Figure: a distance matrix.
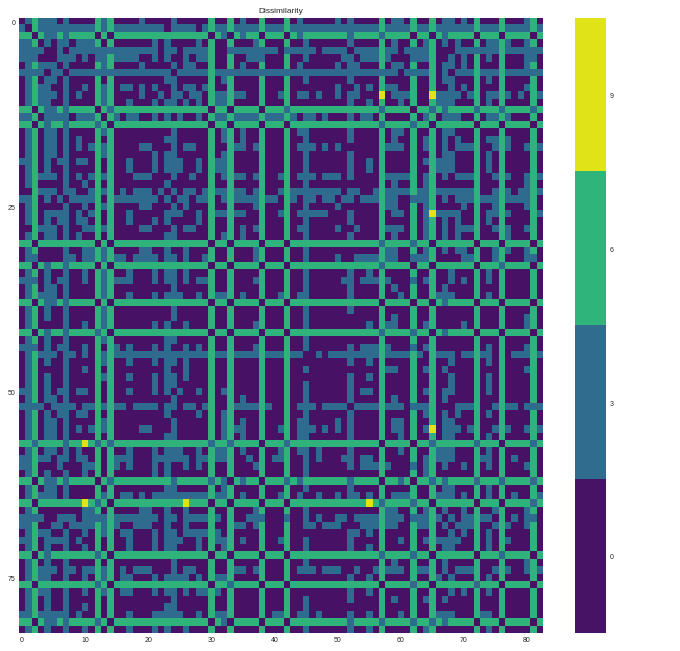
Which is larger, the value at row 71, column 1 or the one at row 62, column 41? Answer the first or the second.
the second
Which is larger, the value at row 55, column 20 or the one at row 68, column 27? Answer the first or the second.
the first
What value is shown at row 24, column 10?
3
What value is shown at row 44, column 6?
3
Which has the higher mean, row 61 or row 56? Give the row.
56
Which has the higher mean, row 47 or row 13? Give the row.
13
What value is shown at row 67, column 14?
6
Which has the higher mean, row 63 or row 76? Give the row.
76
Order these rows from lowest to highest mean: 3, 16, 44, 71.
71, 16, 44, 3
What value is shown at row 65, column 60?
6
